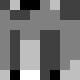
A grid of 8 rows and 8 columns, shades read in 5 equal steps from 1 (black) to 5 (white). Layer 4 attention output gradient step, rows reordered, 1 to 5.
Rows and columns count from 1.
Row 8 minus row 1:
2 -3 4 4 -1 -3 2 2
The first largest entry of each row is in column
2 1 1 1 3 3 3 3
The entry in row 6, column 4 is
4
